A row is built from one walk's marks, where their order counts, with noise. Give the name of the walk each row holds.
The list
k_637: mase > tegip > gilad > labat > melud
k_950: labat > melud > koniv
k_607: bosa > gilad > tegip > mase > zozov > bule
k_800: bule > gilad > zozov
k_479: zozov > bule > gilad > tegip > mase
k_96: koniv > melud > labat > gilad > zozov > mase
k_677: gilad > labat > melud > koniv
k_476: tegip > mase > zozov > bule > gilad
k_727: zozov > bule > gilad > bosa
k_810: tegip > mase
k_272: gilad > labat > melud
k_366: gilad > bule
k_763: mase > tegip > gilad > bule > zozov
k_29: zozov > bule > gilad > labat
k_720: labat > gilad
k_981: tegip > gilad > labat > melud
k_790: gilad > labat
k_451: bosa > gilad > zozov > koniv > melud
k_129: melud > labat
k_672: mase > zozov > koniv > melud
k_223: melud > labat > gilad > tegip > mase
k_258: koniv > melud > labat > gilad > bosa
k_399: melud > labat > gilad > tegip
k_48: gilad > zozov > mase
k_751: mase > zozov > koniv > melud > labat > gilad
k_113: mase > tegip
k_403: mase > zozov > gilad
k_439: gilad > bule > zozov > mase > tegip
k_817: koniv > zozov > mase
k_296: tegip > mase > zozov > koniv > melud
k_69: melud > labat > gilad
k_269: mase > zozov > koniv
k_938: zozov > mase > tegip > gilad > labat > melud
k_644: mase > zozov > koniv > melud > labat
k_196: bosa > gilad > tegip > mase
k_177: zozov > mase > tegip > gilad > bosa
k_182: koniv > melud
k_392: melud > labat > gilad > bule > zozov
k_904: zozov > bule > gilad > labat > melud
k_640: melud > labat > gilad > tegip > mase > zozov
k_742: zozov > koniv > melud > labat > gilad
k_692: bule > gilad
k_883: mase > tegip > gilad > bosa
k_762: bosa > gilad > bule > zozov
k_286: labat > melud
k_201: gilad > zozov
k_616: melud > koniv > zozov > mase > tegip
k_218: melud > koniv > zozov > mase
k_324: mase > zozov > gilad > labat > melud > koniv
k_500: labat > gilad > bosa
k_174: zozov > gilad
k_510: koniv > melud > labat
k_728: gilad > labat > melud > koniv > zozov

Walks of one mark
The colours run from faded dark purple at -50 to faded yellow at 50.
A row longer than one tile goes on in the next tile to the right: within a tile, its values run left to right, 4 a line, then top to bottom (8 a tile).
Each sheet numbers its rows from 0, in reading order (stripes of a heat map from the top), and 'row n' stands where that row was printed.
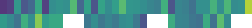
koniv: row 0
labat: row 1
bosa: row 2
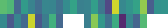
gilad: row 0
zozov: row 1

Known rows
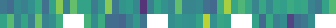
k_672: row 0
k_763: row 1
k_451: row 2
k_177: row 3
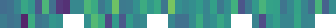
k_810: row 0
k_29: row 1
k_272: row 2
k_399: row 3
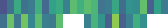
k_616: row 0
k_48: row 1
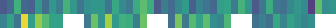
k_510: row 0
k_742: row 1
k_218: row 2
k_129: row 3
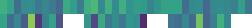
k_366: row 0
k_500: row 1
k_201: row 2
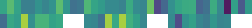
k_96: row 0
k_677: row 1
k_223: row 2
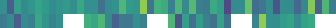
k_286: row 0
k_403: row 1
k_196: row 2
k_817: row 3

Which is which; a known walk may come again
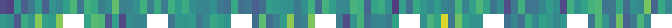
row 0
k_182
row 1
k_727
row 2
k_392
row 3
k_296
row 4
k_640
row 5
k_751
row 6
k_129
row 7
k_48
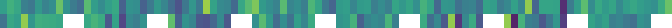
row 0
k_96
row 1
k_479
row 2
k_113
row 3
k_904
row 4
k_762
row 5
k_366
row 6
k_883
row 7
k_607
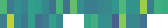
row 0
k_439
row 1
k_269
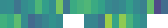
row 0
k_403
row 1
k_677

